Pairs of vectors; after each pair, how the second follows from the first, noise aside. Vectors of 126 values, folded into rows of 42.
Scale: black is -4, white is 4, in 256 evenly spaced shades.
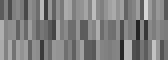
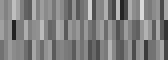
shuffled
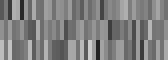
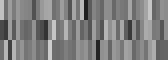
shuffled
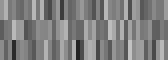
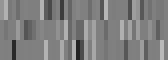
partly zeroed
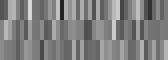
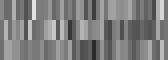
shuffled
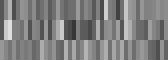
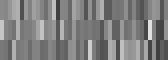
shuffled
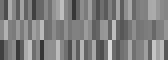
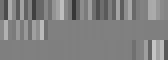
partly zeroed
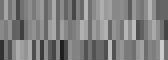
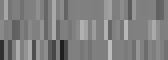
partly zeroed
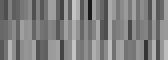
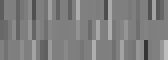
partly zeroed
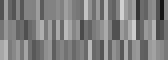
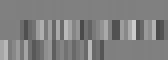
partly zeroed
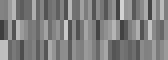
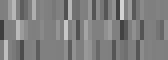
partly zeroed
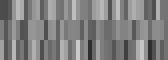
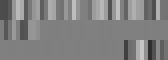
partly zeroed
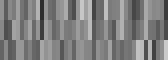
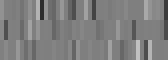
partly zeroed
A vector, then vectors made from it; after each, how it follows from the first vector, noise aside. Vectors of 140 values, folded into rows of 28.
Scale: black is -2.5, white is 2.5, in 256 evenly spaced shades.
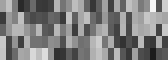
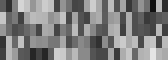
negated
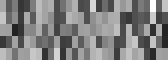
sign-scrambled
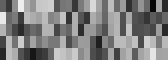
negated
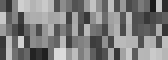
negated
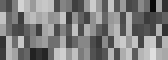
negated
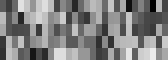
negated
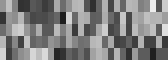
copied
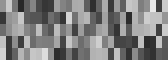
copied
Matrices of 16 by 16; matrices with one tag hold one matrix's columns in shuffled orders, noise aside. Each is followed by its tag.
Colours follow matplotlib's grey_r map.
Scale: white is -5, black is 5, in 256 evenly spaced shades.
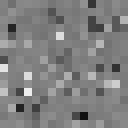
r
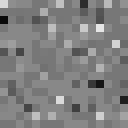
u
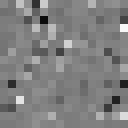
u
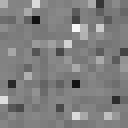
u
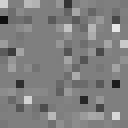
u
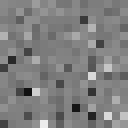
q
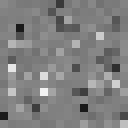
r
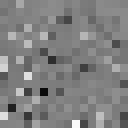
q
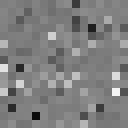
r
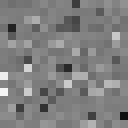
r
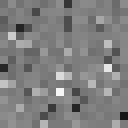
r
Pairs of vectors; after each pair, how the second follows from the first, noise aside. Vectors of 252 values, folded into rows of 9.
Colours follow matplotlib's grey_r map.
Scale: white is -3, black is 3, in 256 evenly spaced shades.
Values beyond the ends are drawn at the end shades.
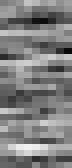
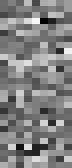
sign-scrambled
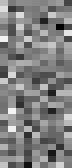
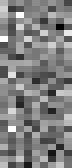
copied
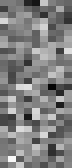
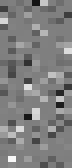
partly zeroed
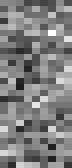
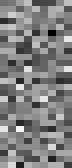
sign-scrambled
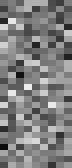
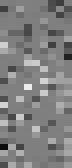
partly zeroed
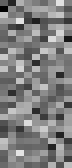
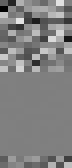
partly zeroed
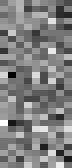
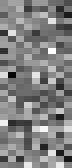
copied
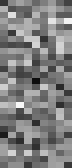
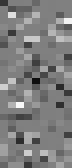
partly zeroed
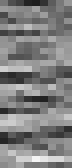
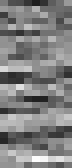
copied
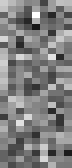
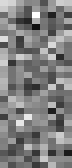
copied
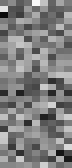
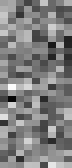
shuffled
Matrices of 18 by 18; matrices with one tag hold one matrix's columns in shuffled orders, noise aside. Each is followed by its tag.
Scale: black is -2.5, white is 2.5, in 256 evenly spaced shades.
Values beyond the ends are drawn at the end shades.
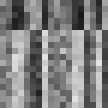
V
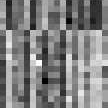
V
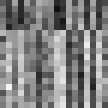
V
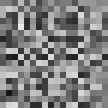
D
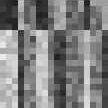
V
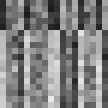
V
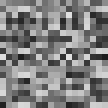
D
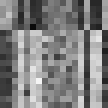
V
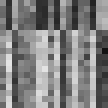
V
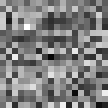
D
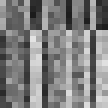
V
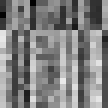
V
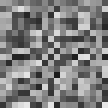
D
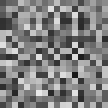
D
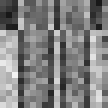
V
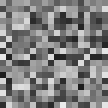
D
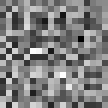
D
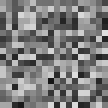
D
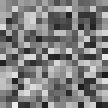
D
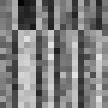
V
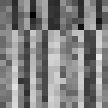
V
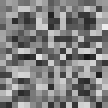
D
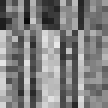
V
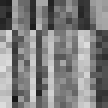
V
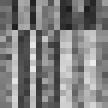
V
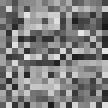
D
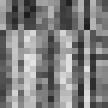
V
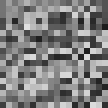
D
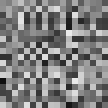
D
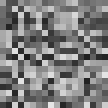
D
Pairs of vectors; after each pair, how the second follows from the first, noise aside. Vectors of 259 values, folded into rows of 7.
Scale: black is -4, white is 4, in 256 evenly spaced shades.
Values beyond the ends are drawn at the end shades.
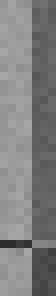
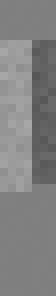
partly zeroed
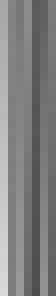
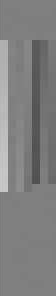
partly zeroed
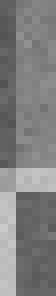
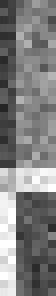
scaled up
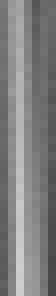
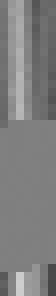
partly zeroed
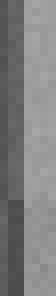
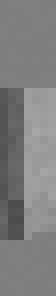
partly zeroed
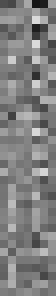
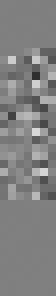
partly zeroed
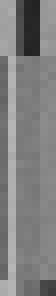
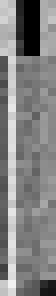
scaled up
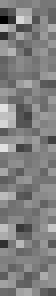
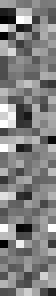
scaled up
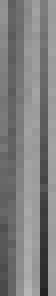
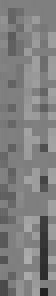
partly zeroed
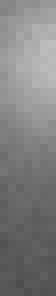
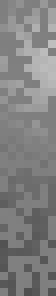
partly zeroed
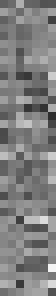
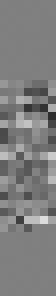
partly zeroed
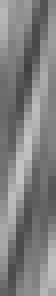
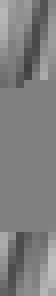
partly zeroed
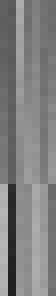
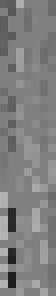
partly zeroed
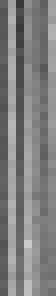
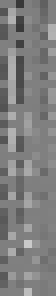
partly zeroed
